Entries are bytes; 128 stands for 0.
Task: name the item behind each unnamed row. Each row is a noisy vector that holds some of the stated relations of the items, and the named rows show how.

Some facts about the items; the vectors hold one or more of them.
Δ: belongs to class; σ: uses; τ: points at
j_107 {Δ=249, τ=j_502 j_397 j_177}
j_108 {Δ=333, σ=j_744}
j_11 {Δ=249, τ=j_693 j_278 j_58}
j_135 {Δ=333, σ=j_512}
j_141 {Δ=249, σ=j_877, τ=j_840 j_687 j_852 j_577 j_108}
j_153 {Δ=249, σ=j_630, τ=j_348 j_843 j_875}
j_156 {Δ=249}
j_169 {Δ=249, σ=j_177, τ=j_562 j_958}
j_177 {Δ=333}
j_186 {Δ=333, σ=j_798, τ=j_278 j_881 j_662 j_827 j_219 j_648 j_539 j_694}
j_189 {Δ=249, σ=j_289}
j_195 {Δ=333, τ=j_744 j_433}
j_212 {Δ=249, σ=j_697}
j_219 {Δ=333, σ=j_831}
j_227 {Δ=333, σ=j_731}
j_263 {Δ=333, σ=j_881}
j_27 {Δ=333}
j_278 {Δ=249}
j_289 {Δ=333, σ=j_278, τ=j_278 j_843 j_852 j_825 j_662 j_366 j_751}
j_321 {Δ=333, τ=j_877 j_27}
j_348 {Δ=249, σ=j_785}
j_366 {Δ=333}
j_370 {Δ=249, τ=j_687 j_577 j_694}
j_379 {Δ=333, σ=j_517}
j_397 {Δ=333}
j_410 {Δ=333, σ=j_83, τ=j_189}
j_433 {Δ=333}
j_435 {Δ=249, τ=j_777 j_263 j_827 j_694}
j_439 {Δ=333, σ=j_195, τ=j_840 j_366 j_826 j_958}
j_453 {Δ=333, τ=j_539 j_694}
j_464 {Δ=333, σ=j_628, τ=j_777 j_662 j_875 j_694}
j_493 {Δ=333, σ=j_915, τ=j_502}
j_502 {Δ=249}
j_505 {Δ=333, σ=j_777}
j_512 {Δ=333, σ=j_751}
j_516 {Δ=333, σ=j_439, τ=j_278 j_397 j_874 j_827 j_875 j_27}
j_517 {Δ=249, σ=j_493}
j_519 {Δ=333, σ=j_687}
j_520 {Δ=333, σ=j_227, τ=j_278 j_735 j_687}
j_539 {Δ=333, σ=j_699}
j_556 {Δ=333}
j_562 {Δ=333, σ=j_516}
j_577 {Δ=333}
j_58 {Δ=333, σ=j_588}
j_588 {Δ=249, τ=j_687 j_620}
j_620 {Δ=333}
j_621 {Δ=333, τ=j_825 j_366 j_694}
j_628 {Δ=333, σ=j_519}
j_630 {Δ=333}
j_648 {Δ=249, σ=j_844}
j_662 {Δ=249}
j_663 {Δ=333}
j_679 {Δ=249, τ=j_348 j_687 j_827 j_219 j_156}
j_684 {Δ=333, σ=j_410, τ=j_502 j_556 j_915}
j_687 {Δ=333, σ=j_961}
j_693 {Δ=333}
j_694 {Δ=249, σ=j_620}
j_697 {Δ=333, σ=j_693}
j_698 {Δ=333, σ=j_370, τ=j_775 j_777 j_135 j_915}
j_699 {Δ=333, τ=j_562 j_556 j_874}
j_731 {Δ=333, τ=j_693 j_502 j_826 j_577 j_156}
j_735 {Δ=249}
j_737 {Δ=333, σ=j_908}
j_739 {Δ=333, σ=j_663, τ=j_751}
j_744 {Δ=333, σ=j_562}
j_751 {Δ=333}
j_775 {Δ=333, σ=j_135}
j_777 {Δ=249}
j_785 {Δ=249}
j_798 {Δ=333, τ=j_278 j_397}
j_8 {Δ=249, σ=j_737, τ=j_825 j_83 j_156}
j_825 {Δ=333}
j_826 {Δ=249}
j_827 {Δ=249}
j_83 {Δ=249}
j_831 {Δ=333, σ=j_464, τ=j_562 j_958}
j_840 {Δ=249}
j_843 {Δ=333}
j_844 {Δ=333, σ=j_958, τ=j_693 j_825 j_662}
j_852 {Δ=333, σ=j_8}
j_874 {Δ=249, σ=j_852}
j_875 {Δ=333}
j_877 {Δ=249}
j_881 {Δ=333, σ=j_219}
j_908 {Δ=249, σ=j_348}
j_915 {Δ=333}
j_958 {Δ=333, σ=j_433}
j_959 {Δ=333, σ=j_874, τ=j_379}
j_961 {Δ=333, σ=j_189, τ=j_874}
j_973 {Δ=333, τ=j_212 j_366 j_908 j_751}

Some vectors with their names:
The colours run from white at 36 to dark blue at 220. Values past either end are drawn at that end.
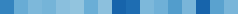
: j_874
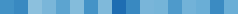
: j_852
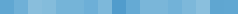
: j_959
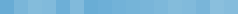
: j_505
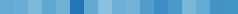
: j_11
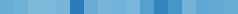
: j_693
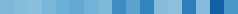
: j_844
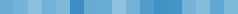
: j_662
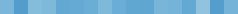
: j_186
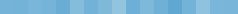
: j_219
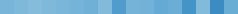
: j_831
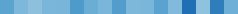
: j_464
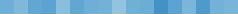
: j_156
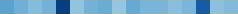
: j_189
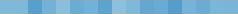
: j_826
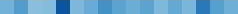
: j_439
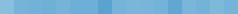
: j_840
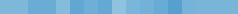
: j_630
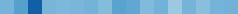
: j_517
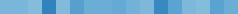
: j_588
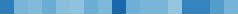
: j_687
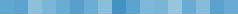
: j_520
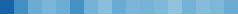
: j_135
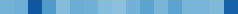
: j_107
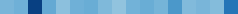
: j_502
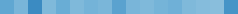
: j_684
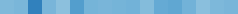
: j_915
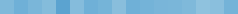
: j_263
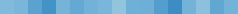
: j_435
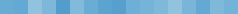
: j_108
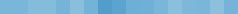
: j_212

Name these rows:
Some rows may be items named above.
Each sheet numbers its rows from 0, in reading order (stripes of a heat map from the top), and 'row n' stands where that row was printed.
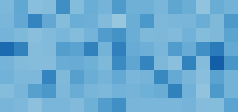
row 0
j_694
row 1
j_397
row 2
j_739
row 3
j_8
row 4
j_844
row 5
j_588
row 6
j_453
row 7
j_739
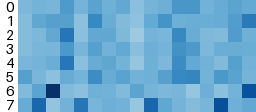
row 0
j_195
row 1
j_798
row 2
j_679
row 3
j_195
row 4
j_679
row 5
j_825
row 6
j_493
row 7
j_516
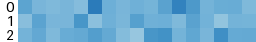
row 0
j_693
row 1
j_694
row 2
j_278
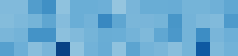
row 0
j_321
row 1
j_973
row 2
j_699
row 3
j_189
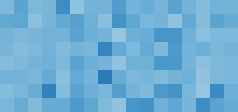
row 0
j_694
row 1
j_520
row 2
j_777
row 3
j_366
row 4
j_777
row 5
j_751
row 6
j_370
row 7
j_278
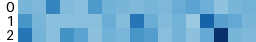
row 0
j_915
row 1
j_519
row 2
j_961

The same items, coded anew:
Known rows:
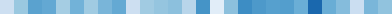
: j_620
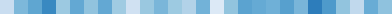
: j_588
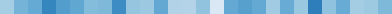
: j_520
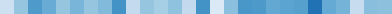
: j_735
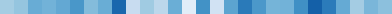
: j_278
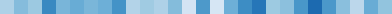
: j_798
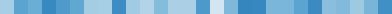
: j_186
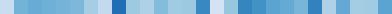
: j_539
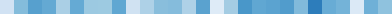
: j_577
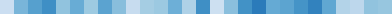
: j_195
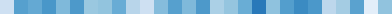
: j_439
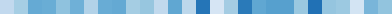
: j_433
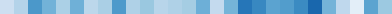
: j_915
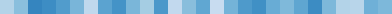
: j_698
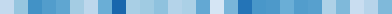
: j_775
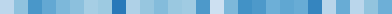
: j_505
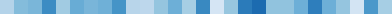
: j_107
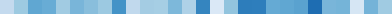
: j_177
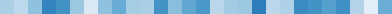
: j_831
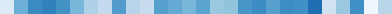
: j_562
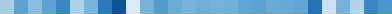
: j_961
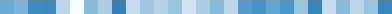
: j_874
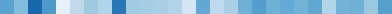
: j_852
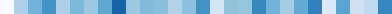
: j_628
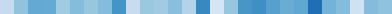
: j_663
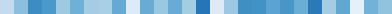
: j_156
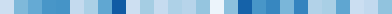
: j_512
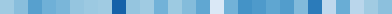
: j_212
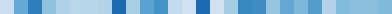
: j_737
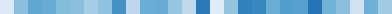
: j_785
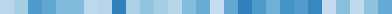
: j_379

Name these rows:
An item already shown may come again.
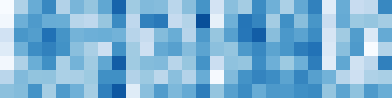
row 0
j_628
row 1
j_348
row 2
j_516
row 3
j_562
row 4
j_628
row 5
j_751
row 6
j_189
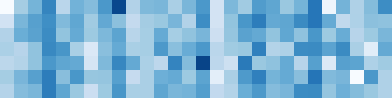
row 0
j_519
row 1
j_195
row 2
j_141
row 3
j_831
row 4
j_958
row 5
j_731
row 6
j_169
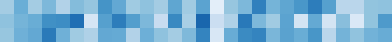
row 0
j_973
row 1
j_844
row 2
j_153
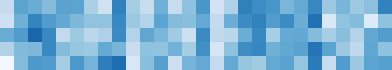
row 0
j_694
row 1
j_744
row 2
j_8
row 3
j_321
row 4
j_687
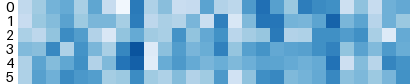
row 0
j_517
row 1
j_397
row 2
j_831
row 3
j_189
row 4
j_961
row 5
j_186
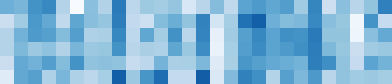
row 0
j_874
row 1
j_502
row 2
j_825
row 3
j_366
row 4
j_370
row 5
j_908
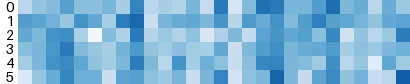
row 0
j_397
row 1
j_289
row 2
j_874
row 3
j_959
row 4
j_684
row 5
j_464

